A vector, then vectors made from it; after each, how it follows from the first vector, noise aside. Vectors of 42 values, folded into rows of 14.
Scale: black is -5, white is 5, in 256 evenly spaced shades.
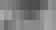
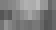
negated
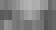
negated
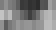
scaled up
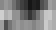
scaled up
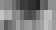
scaled up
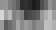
scaled up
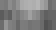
negated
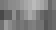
negated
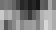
scaled up
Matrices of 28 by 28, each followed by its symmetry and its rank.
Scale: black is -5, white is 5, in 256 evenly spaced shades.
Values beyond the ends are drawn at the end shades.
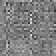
neither, rank five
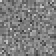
symmetric, full rank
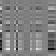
neither, rank one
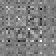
symmetric, rank three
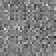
neither, rank five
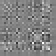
symmetric, rank three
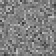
symmetric, full rank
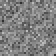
symmetric, full rank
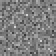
symmetric, full rank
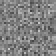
neither, rank five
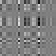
neither, rank one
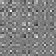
symmetric, rank three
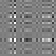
neither, rank one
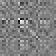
symmetric, rank three
